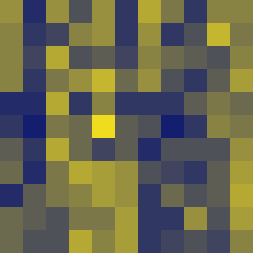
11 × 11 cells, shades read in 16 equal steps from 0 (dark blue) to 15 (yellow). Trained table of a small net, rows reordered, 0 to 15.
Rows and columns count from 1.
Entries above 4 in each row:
7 6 7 8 5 6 5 7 8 7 5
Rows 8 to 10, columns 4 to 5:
11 10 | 8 10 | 7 7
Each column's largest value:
9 5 11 11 15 10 11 7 9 12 11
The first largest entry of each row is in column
7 10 3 5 3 5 3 4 11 6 4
